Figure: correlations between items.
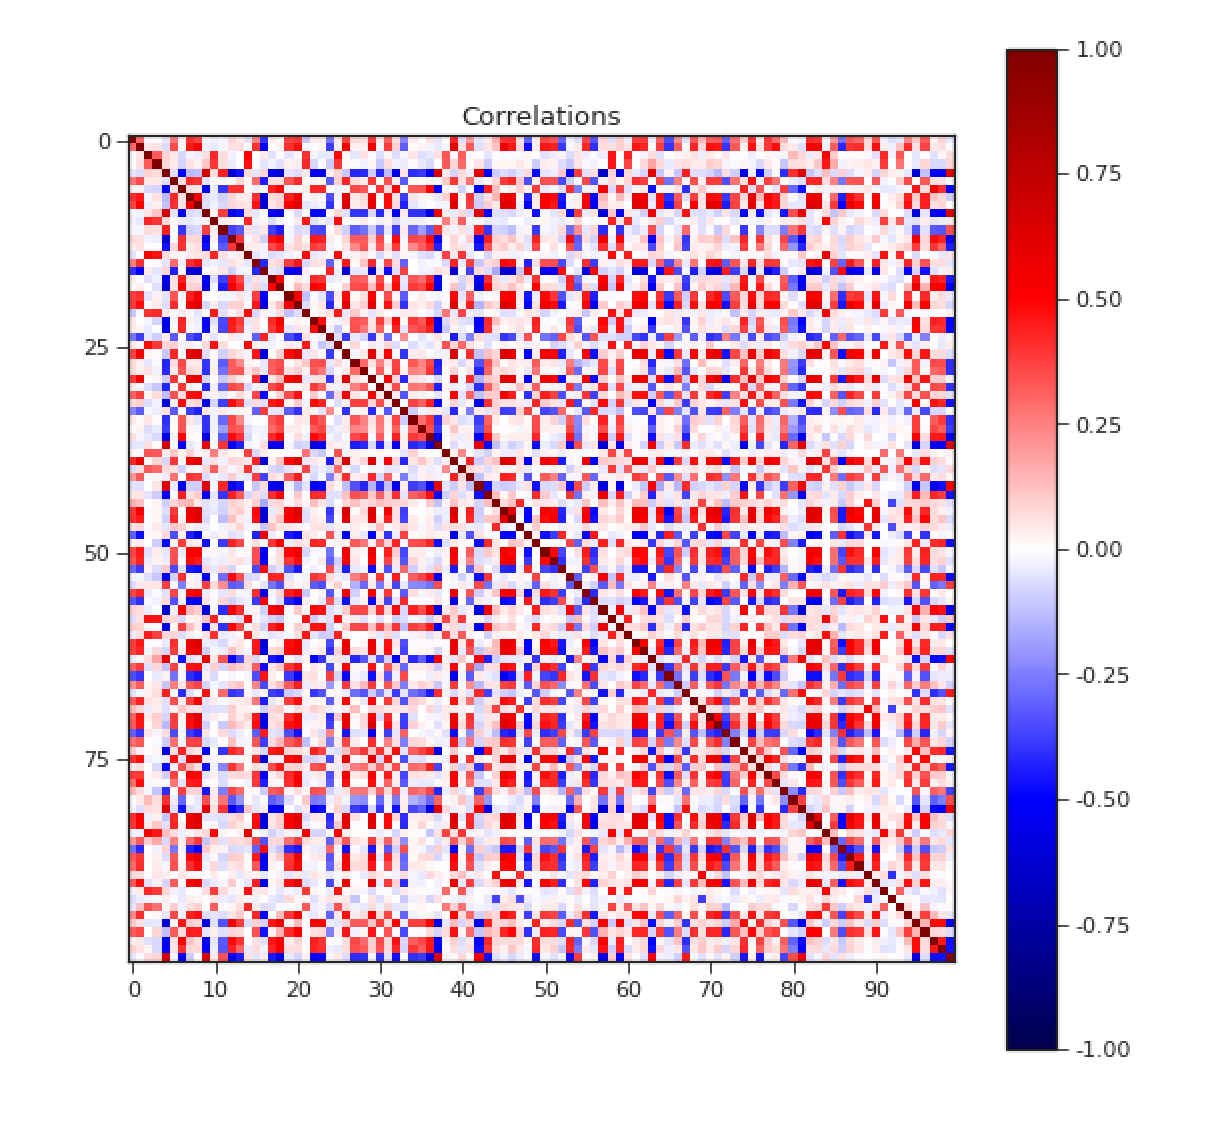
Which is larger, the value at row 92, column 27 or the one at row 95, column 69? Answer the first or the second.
the second
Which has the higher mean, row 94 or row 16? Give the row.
94
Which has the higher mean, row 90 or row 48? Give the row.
90
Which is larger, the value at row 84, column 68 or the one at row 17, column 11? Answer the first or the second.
the first
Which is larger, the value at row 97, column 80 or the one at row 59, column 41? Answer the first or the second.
the second
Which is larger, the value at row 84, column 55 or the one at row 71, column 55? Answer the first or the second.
the second
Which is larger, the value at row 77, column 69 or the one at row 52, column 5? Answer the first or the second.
the first
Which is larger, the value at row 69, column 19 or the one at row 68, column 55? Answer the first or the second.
the second
